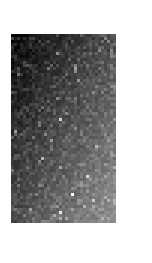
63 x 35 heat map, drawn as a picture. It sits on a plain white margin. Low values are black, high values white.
Odd rows or columns: none. Ninth with the highest average: bottom right. Slope: up to the bottom right. Average level on the scale: 30%. Mirror symmetry: none.
